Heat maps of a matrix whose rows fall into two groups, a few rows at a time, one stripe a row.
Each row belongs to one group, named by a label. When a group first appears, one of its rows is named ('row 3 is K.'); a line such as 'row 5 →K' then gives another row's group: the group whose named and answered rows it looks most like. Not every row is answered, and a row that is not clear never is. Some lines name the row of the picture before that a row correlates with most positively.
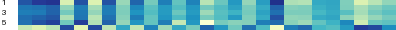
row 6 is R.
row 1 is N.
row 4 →N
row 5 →N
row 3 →N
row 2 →N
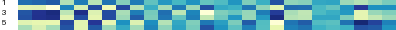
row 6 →R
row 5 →R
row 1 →N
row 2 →R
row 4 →N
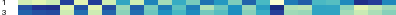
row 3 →N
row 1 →R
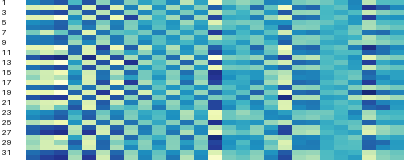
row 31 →N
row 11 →R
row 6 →N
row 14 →N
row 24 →N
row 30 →R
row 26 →N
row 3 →N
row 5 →N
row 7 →R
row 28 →R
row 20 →N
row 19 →R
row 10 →R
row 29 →R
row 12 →N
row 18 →N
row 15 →R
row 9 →N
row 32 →N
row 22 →R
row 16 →R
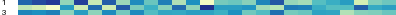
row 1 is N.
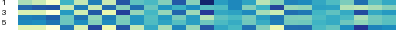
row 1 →R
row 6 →R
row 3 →R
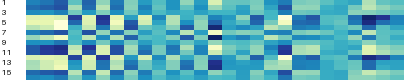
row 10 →N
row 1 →N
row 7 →N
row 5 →R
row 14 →R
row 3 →N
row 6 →R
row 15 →N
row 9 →N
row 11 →N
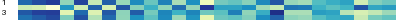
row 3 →N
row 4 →N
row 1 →N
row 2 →R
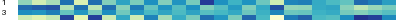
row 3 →N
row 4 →R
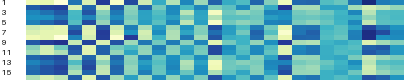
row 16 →R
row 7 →R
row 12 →N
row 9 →N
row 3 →N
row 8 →R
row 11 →R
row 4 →N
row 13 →N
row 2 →N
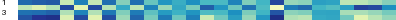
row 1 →N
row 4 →N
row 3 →N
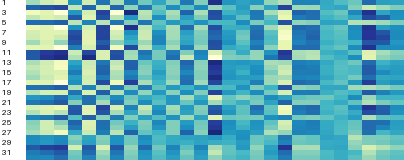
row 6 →R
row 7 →R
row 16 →R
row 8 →R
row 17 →R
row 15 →R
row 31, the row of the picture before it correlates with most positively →4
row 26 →R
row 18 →N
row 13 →R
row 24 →N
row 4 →R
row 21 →N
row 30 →N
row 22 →R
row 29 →N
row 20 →N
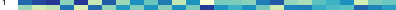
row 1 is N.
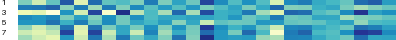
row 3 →R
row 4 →N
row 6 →R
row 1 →R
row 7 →R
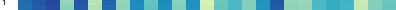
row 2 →N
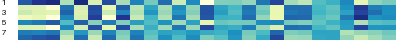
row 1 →N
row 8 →N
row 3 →R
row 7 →N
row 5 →N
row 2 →R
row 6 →R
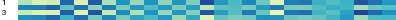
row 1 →R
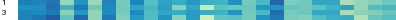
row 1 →N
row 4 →N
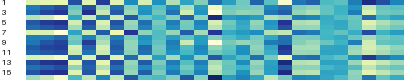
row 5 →N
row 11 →N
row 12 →R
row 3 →N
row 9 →N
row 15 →N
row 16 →R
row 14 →N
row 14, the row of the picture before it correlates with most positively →4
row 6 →N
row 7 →R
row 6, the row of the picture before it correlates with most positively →4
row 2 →N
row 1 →R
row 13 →N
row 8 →N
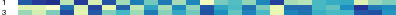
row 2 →R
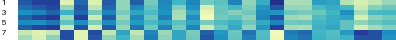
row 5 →N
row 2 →N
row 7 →R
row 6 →N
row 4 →N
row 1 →N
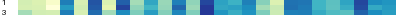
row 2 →R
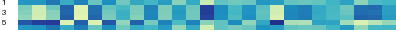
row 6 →N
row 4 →R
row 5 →N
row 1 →N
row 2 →R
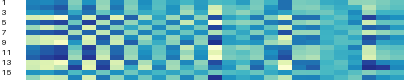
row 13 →R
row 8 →R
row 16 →R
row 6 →R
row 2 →N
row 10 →N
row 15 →N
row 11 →N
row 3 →N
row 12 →N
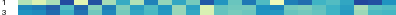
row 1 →R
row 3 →N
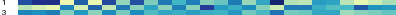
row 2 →R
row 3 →N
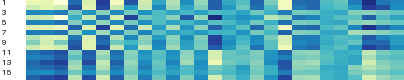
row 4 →R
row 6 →R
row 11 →N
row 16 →N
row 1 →R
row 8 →R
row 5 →N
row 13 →N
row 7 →N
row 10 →R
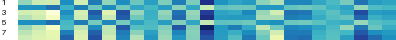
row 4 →R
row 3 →R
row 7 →R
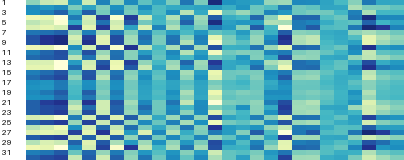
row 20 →N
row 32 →N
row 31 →N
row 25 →N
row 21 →N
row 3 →N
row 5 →R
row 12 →N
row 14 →R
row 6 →R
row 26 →R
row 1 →R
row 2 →N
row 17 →N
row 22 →N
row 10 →R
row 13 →R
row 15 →N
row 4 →R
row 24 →R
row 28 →N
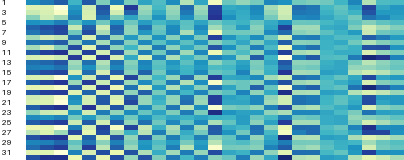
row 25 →N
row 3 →R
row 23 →R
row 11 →N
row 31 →R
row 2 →R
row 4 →R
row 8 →R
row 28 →N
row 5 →N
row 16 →R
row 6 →N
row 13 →N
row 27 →R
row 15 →N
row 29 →N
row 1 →N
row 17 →N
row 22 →N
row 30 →N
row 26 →R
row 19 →N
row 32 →N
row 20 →R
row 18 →R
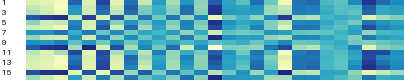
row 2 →R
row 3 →R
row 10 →N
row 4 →N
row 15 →N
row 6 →R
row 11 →R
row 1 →R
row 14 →R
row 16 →R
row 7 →N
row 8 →R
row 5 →R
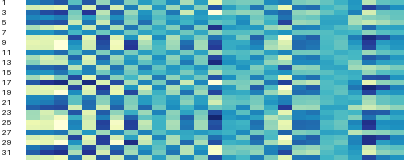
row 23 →R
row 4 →N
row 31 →N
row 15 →N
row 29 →R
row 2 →R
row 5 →N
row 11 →N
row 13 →R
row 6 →R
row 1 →N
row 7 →N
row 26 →R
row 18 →R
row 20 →N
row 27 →N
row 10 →R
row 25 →R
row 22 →N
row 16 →R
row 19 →R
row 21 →N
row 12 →R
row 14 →N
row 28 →R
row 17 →N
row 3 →N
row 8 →R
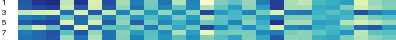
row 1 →N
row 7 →N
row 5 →N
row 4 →N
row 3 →R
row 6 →R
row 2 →N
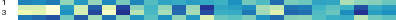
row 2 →R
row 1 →N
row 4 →N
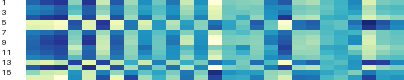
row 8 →N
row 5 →R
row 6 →R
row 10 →N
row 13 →R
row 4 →N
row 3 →N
